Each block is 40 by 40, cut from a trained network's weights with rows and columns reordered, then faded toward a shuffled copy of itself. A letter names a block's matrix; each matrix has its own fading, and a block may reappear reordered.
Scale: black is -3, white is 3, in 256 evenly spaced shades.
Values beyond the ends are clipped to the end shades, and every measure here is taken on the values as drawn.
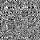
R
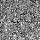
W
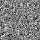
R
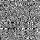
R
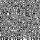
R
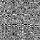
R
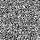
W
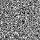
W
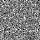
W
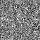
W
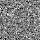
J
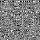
R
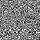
R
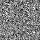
W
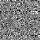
R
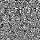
J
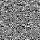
J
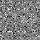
R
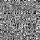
R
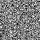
W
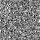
W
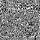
J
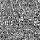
J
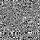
R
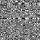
R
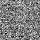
W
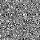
J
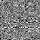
R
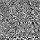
R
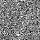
J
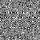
R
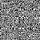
J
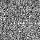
W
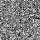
W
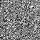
W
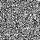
W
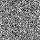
W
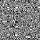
J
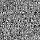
J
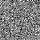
J
